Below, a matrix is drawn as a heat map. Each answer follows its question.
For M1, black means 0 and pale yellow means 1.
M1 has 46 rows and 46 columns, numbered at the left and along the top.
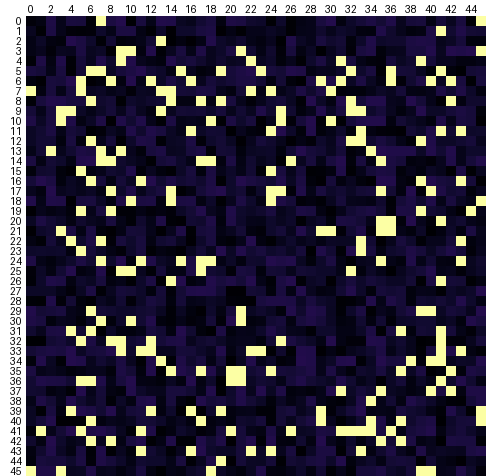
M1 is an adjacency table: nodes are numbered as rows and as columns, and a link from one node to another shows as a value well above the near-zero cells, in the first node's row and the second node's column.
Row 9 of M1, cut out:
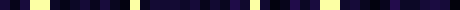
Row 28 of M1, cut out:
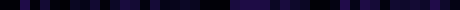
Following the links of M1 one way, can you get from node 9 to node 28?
no
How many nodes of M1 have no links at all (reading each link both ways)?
2
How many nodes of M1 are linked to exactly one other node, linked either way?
4
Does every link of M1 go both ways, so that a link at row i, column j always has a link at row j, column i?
yes
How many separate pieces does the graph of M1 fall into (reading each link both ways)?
3
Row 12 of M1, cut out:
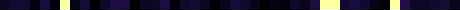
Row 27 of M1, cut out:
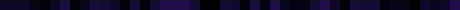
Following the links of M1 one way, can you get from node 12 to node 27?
no
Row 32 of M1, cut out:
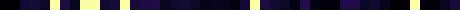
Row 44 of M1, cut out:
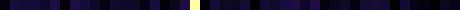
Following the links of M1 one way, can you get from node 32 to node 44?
yes
